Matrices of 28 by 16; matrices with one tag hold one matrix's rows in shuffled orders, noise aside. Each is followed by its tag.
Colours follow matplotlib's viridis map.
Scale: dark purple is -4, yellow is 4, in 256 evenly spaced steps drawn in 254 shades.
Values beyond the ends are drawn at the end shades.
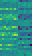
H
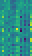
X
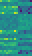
H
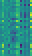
X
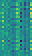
X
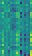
X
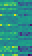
H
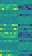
H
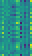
X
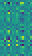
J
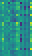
X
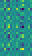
J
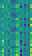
X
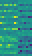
H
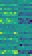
H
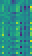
X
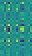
J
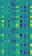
X
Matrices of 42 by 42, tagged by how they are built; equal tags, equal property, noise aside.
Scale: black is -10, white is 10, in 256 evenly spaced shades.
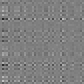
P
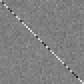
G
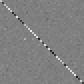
G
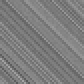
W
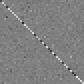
G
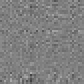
P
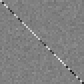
G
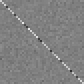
G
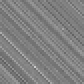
W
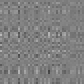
P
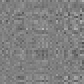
P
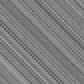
W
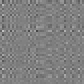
P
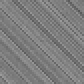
W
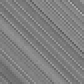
W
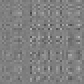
P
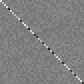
G
